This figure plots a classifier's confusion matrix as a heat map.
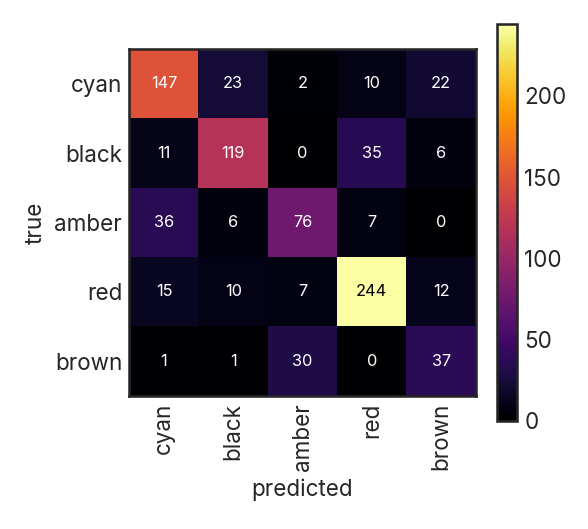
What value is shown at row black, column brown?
6
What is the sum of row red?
288
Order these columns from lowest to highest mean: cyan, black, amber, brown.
brown, amber, black, cyan
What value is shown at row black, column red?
35
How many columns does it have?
5
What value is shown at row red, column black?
10
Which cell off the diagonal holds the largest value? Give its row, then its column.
amber, cyan
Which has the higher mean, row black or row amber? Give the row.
black
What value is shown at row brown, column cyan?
1
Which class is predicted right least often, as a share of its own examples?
brown
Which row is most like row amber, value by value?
brown
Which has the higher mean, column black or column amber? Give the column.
black
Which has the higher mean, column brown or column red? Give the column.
red
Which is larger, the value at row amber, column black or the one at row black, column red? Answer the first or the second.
the second
